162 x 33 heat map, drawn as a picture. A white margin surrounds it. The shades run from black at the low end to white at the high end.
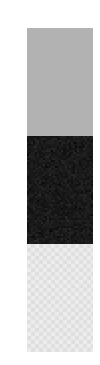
It is made of 3 by 1 panels. Panel 1,1: high, flat. Panel 2,1: very low, fine-grained, faint in contrast. Panel 3,1: very high, checkered, faint in contrast.
